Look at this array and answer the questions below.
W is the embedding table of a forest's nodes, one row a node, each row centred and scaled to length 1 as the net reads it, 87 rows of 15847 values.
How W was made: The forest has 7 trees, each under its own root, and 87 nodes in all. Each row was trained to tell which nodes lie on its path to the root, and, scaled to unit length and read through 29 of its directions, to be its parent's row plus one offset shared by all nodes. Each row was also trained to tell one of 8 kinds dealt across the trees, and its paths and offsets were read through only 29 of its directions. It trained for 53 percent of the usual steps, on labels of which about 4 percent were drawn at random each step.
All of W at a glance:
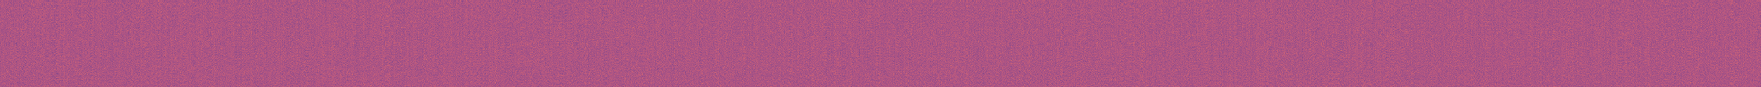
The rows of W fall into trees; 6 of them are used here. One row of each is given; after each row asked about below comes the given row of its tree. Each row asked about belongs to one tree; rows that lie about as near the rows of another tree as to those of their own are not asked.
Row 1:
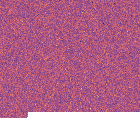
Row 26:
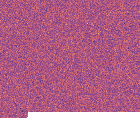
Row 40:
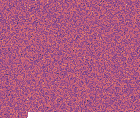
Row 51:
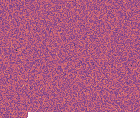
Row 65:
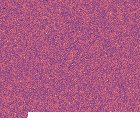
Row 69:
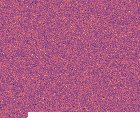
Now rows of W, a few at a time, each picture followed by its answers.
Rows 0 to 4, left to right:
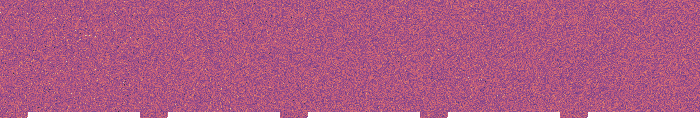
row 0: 1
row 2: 51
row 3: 65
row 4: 65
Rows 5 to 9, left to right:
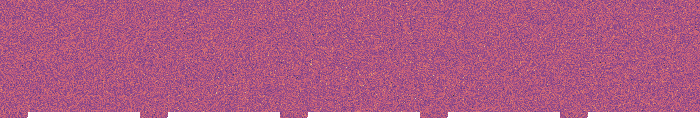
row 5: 40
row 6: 40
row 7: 1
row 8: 69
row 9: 1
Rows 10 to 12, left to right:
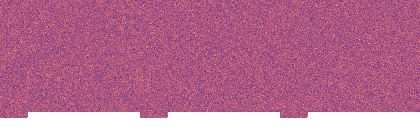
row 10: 65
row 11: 51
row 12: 1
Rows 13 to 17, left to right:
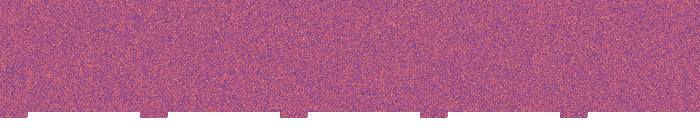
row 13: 65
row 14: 51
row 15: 1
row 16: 65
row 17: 65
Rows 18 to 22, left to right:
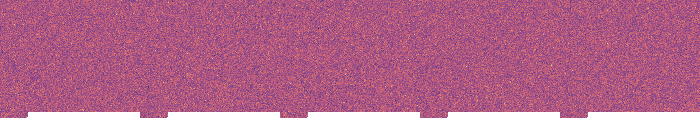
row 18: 26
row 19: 40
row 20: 1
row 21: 65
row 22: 26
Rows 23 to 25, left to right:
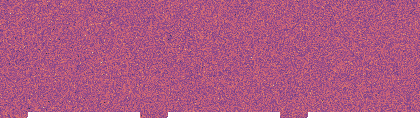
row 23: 1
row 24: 51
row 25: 40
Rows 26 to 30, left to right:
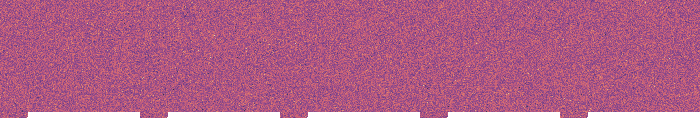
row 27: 40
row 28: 1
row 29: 26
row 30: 51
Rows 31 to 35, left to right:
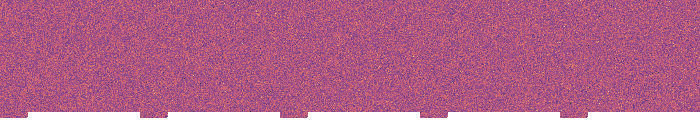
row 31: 69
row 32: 40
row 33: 51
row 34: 1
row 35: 51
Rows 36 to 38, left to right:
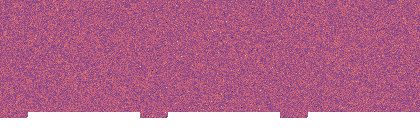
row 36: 26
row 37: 51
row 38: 40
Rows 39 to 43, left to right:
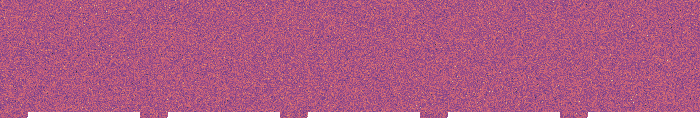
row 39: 69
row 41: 65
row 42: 40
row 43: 1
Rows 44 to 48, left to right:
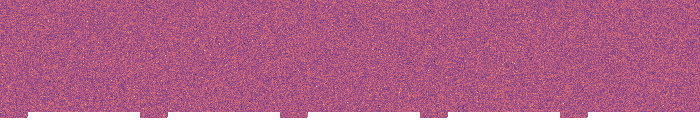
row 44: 65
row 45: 40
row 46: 65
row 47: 26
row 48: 51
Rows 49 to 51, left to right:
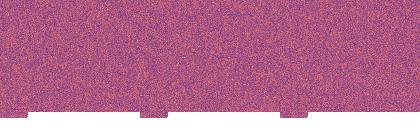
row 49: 51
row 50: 26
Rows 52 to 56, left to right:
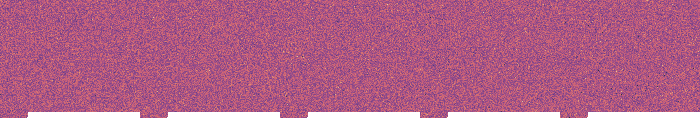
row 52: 26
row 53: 1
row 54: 65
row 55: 26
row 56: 1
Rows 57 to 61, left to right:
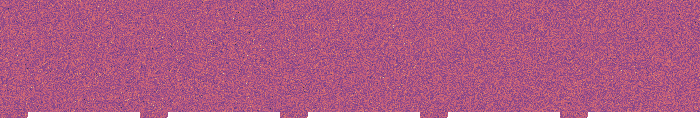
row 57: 69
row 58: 51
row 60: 65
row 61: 1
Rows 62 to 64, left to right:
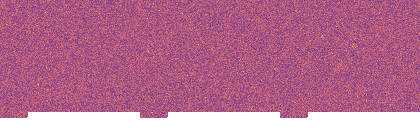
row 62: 40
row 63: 65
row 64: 40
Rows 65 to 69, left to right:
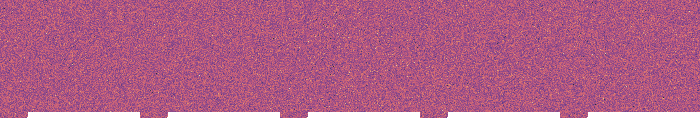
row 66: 1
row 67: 26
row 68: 51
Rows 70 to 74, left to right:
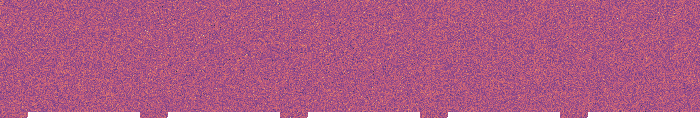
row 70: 1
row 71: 51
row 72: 40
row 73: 51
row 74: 40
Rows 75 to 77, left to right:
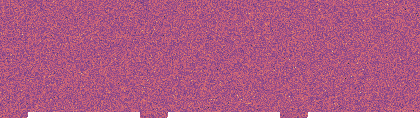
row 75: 26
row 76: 1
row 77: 65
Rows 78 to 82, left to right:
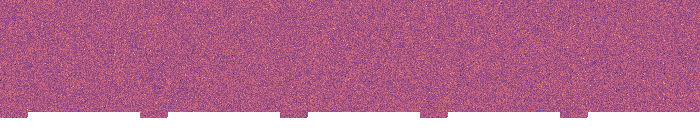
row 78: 51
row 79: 65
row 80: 26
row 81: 40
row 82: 51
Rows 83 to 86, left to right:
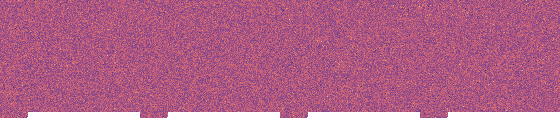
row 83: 51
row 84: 65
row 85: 40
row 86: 69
